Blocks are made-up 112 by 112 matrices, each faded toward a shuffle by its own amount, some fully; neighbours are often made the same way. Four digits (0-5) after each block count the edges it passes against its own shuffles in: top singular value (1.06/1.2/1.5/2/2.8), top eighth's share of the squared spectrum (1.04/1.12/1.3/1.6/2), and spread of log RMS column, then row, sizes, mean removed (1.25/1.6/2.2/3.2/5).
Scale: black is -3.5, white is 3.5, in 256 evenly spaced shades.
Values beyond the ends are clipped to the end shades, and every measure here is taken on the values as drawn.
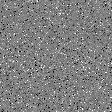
1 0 0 0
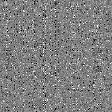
4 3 3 1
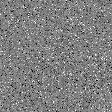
2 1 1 0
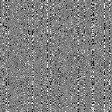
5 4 4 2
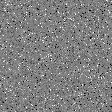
1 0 0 0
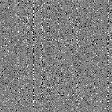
4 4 3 1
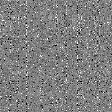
4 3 3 1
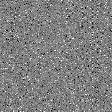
3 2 1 0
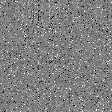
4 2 1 0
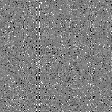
4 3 2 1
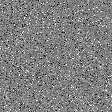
2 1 0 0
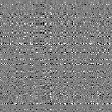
5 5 3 4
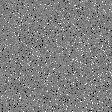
0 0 0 0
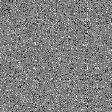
3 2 1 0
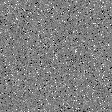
2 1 0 0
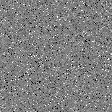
2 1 0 0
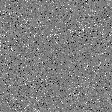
0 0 0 0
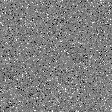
2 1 0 0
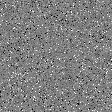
0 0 0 0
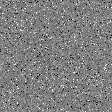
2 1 0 0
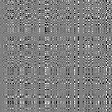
5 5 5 4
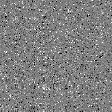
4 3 1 1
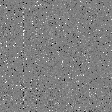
3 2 1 0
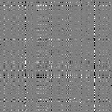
5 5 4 3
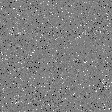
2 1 0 0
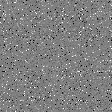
3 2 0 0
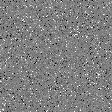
2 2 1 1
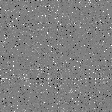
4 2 1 1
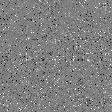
3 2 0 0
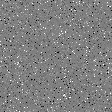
0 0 0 0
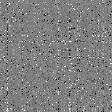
4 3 2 2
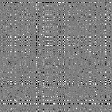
5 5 3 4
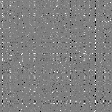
5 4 2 2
